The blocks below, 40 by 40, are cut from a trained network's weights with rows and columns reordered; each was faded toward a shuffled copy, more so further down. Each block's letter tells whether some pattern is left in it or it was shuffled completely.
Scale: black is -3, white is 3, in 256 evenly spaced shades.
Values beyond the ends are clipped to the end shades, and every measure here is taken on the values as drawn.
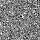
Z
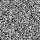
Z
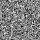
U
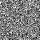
Z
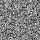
Z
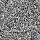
Z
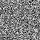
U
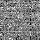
U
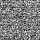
U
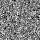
Z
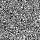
Z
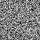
Z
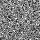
Z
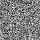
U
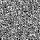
U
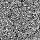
Z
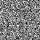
U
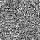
U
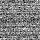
U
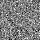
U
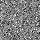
Z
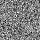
Z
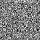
U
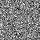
Z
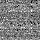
U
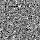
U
